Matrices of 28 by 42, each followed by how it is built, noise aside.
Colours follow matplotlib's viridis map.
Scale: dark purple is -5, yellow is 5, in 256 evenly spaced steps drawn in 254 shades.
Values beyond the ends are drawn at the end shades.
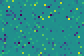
sparse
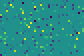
sparse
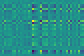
low rank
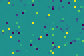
sparse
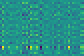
low rank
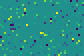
sparse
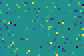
sparse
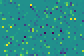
sparse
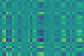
low rank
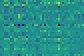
low rank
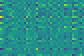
low rank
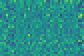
low rank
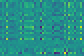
low rank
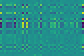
low rank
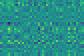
low rank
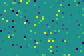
sparse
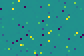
sparse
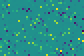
sparse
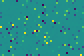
sparse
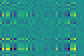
low rank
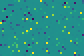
sparse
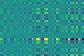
low rank
